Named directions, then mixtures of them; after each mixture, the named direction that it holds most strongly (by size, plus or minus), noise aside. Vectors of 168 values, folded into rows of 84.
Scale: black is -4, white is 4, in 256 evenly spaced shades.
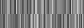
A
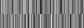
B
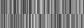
B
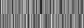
B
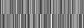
B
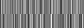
B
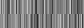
A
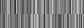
A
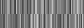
A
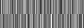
B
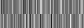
B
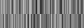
B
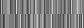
A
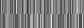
A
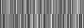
A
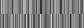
B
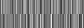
B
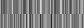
B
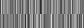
B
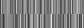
A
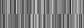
A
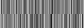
A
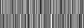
B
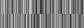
B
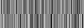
A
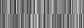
A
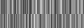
B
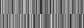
B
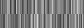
A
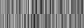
B
